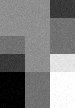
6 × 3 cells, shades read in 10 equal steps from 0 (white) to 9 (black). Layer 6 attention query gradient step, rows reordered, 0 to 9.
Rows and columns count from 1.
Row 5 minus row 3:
4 1 -5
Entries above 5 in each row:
1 0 0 1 1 1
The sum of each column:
38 26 18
